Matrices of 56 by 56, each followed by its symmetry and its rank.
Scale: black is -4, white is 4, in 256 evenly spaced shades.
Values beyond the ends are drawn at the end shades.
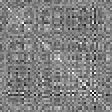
symmetric, rank five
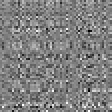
neither, rank five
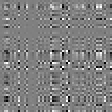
antisymmetric, rank two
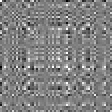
symmetric, rank three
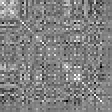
symmetric, rank five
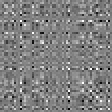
symmetric, rank three
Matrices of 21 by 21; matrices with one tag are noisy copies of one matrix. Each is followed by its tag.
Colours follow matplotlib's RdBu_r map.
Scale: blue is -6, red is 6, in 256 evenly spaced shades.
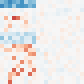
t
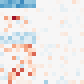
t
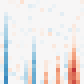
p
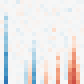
p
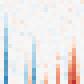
p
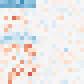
t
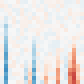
p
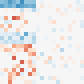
t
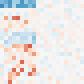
t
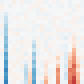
p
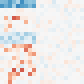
t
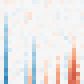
p
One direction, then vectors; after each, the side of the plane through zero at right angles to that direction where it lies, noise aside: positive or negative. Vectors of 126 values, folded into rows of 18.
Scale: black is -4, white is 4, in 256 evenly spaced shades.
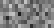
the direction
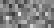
negative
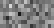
positive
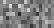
positive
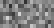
negative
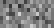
negative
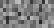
positive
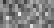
negative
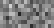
positive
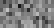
negative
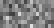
negative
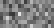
negative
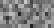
positive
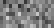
negative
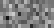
positive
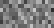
negative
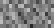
positive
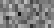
positive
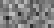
positive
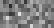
negative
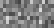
negative
